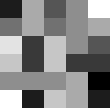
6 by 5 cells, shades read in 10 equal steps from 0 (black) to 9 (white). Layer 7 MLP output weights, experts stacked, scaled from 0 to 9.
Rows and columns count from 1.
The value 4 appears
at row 2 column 1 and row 2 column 3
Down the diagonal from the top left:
1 6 7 2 0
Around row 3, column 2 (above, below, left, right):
6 2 8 7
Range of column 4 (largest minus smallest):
4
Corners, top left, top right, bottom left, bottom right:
1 9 9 1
